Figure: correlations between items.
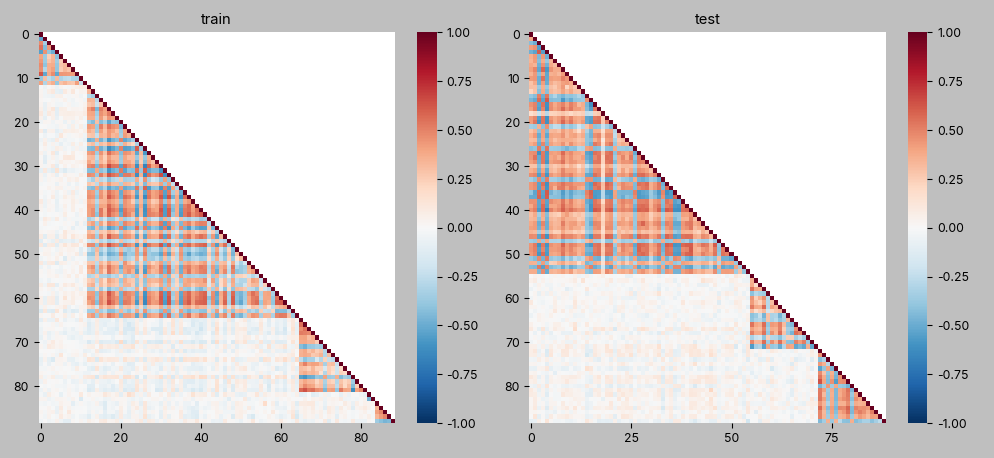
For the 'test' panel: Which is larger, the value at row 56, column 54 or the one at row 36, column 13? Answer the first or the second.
the first
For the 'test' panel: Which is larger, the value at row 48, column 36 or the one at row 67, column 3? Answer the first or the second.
the second
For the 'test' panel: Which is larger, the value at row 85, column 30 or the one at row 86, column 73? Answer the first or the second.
the second
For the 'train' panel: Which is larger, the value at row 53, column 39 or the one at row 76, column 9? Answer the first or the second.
the first
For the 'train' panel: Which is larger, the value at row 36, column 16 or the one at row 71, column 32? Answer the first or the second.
the first
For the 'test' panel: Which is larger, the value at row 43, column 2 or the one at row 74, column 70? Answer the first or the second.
the second
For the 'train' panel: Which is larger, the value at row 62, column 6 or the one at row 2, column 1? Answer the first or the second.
the first
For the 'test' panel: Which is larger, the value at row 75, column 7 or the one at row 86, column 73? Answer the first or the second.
the second
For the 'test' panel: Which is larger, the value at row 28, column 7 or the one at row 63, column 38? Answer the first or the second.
the first
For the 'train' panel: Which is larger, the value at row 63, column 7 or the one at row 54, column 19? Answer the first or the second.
the second
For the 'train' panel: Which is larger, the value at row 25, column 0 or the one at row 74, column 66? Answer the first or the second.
the first
